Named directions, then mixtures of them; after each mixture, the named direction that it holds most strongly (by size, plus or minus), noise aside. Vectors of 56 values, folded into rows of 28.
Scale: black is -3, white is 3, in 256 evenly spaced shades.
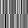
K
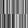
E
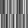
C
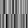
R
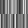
C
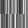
C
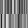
R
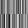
K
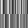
K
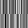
K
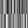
R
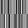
K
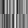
C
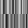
R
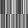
C
